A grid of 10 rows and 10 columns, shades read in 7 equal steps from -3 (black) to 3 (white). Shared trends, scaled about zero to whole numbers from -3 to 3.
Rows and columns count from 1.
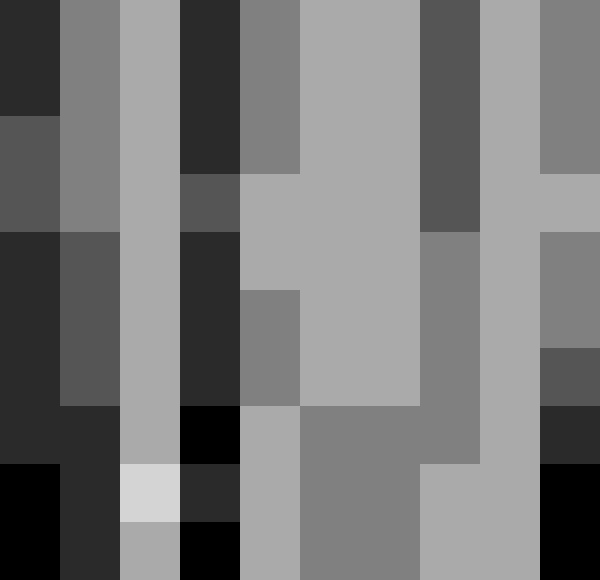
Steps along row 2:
up up down up up same down up down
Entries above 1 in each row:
0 0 0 0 0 0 0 0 1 0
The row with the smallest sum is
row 10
